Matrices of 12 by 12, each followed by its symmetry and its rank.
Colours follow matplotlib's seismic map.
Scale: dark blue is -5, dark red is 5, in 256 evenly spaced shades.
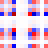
symmetric, rank one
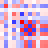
symmetric, rank two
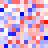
neither, full rank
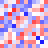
symmetric, full rank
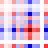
symmetric, rank one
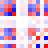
symmetric, rank two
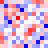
symmetric, full rank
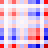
symmetric, rank one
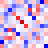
symmetric, full rank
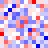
symmetric, full rank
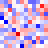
neither, full rank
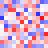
neither, full rank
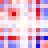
symmetric, rank two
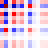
symmetric, rank one
